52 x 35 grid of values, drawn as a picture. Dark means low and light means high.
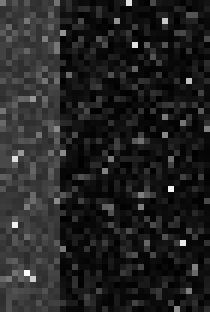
The left part is higher, up to a seam about 30% of the way across. No regular stripes run through it. Most values sit low, with a long tail of high ones.
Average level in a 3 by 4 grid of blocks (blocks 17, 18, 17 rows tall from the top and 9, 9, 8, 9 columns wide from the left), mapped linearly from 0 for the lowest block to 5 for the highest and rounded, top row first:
5100 | 5100 | 5000
